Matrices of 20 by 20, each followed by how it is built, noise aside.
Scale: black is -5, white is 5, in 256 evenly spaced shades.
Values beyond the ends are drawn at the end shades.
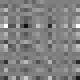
low rank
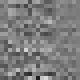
low rank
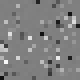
sparse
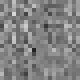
low rank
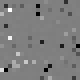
sparse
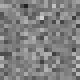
low rank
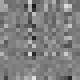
low rank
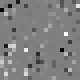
sparse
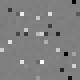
sparse
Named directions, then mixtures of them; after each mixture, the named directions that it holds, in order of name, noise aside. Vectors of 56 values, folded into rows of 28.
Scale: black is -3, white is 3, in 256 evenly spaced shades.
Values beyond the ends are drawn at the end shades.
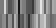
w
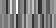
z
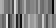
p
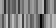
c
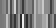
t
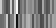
c, p, z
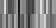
w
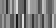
t, z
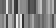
p, t, z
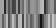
c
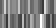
c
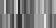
t, w, z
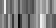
c, w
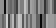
c, w, z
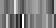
p, t, z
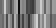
w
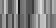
w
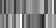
c, p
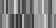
t, w, z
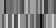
c, t, w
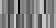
c, p, w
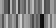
c, z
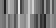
w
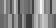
t, w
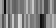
c, w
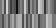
c, z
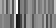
p, w, z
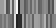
p, w, z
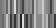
t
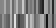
c, p, t
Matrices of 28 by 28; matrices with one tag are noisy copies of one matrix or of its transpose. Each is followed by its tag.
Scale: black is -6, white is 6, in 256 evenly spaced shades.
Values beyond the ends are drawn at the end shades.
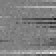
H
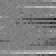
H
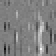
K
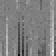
H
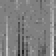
H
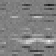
K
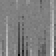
H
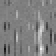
K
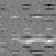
K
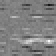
K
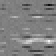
K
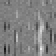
K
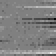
H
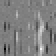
K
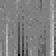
H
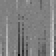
H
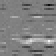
K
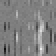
K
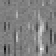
K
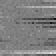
H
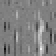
K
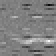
K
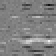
K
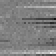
H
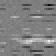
K
